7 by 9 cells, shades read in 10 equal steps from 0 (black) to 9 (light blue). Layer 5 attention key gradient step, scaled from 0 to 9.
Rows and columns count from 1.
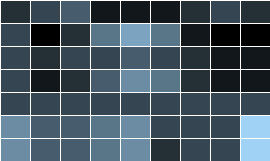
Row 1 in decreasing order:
4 3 3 2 2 2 1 1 1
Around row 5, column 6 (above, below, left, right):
5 3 3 3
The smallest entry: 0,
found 3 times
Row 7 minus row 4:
3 3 2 1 0 -3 1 2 8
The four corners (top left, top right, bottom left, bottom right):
2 2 6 9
